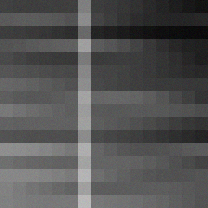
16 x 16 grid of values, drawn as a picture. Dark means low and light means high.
Ninth with the lowest average: top right. Slope: up to the bottom left. Odd lines: column 7. Average level on the scale: 30%. Calmest part: bottom right.
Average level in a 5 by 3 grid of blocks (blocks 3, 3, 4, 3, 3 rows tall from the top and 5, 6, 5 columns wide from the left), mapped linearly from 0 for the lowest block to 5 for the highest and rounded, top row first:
220 / 331 / 442 / 442 / 553
